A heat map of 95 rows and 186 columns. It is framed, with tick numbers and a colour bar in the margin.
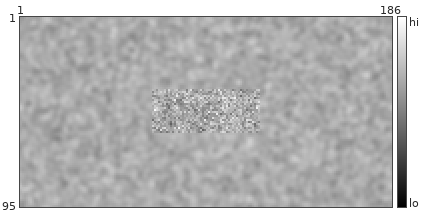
Stripes: none. Roughest part: centre. Grain: blotchy. Mirror symmetry: none. Odd patch: rougher, in the centre. Odd rows or columns: none. Slope: none. Histogram: heavy tails on both sides.
